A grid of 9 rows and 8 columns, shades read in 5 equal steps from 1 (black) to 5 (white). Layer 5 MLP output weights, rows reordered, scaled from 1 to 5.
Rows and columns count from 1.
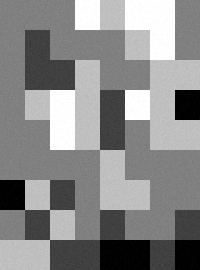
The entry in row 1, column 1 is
3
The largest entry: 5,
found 7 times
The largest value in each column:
4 4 5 5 4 5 5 4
